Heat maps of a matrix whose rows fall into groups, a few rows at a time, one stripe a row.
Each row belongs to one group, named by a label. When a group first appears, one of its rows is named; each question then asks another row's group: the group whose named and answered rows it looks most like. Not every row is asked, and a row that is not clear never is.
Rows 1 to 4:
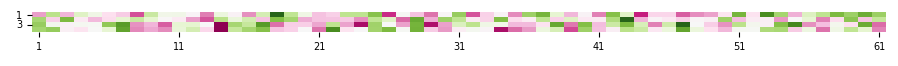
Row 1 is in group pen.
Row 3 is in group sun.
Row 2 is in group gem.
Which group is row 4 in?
sun
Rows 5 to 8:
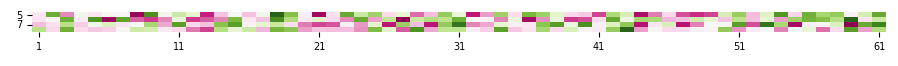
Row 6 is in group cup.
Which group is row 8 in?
gem
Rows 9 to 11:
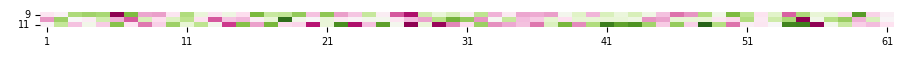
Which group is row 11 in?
sun
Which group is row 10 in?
pen
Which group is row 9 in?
cup
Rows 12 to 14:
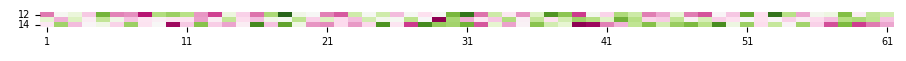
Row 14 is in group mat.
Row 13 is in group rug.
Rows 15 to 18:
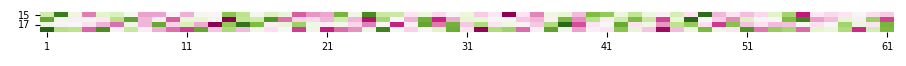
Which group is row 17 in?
gem
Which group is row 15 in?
sun
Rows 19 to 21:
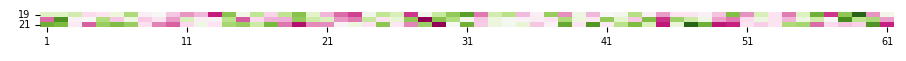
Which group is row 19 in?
gem
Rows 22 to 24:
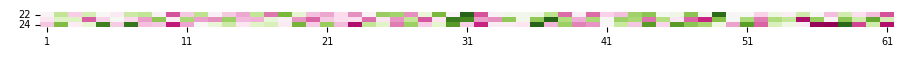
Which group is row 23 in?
pen
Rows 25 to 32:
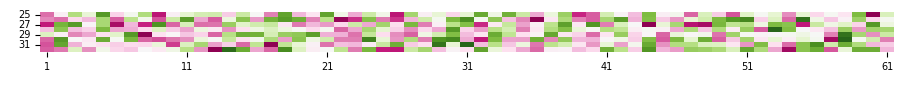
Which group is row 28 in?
pen
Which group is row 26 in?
cup
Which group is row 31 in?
mat
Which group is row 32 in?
cup
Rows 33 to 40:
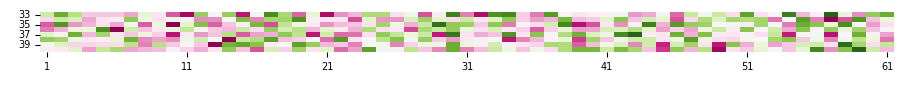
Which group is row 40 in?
rug
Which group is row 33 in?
pen
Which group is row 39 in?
gem
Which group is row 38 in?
sun
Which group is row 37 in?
rug
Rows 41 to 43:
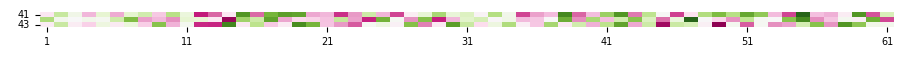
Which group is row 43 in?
gem
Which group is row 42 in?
sun
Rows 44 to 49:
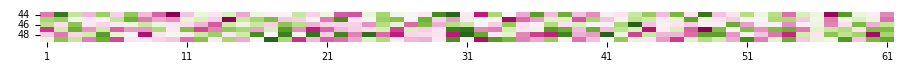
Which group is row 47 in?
pen
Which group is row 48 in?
cup
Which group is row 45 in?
sun
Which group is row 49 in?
pen
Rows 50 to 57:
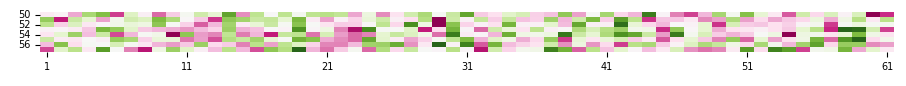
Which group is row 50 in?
cup
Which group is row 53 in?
rug
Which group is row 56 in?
mat
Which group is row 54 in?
rug
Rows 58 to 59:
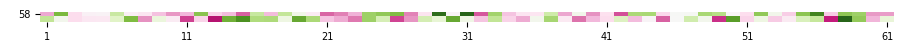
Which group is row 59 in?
gem
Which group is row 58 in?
mat
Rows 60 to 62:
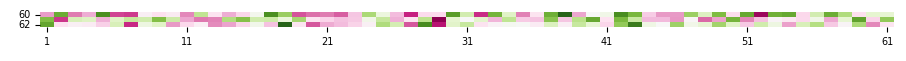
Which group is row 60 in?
pen
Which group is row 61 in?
gem
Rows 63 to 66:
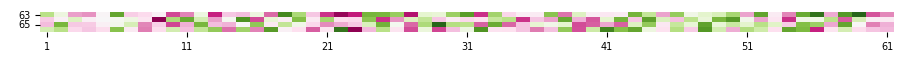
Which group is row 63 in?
mat
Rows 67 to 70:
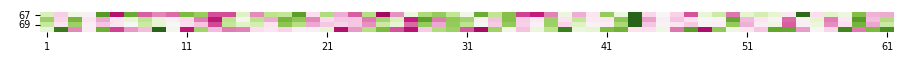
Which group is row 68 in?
gem
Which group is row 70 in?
pen
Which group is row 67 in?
cup
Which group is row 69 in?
gem
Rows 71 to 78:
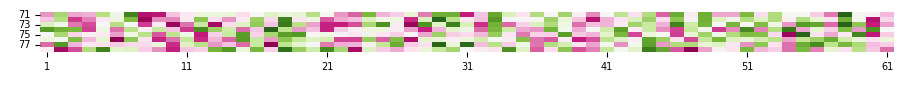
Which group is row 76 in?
cup
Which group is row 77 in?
mat
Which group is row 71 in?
rug
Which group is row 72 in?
mat
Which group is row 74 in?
pen
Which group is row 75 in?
cup
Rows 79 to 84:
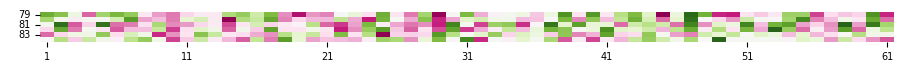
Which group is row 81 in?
pen
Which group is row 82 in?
pen
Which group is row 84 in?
mat
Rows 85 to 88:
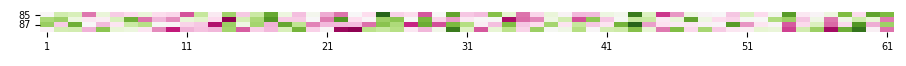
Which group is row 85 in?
pen
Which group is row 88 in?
rug
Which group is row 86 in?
sun
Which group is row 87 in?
gem
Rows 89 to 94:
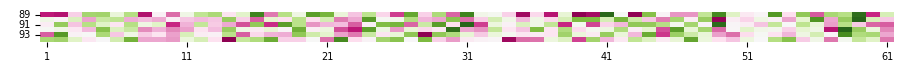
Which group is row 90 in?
rug
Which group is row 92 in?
rug
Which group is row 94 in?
sun
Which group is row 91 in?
mat
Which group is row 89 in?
cup
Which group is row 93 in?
rug
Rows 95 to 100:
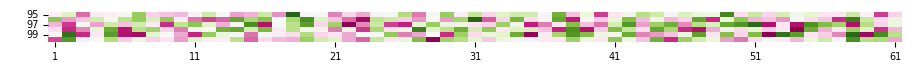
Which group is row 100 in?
rug
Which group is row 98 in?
cup
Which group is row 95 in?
mat
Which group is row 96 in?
gem
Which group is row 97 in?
cup
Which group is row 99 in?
pen
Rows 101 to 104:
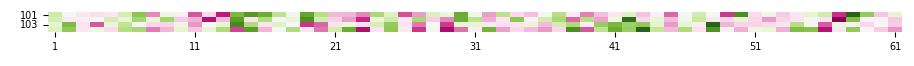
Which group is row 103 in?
sun
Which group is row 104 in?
sun
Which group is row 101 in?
gem
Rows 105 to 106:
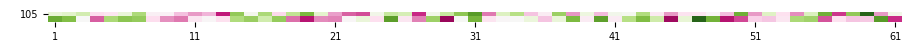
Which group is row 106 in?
sun
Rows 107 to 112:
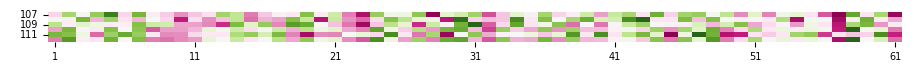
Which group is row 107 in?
rug
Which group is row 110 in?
rug
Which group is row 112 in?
rug
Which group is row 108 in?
rug
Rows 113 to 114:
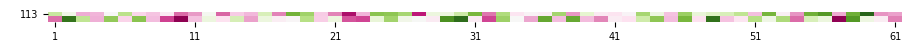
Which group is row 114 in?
rug
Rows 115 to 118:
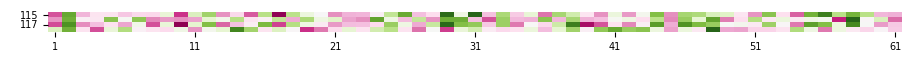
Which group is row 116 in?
rug
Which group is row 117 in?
mat
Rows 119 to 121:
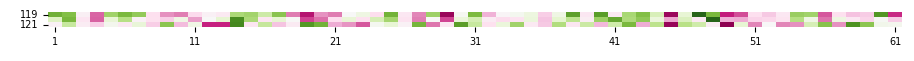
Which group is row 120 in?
sun
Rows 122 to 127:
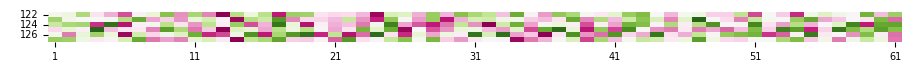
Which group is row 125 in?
pen
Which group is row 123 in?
sun
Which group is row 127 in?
sun
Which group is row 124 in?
pen
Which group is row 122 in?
gem
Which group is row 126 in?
cup
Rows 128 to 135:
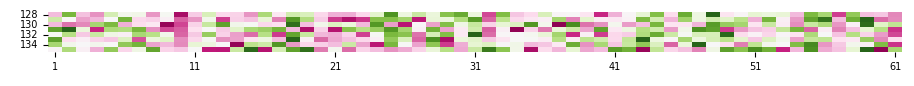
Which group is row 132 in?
mat
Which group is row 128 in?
mat
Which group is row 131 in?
sun
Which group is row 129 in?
mat
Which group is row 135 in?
cup
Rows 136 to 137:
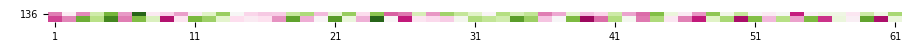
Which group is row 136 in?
cup
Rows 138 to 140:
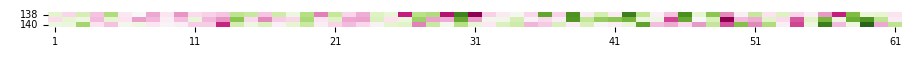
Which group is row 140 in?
gem
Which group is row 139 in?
rug
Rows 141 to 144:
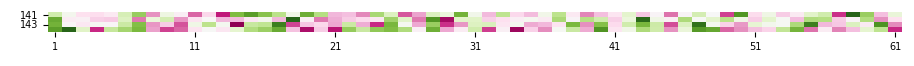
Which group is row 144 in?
sun
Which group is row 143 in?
sun
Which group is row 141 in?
gem
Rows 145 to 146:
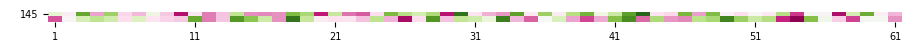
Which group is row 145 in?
rug
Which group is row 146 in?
cup
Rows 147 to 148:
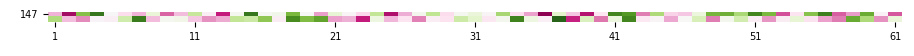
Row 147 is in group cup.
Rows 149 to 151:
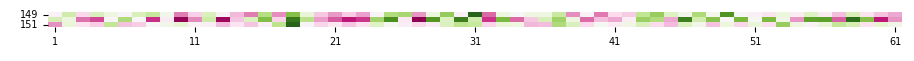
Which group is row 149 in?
mat
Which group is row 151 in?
pen
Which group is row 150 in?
mat
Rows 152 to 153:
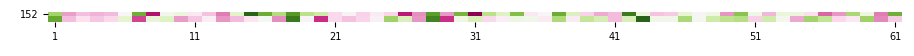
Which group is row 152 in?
gem
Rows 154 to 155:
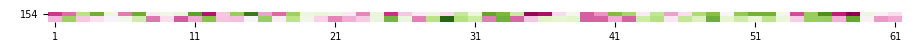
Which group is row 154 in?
cup
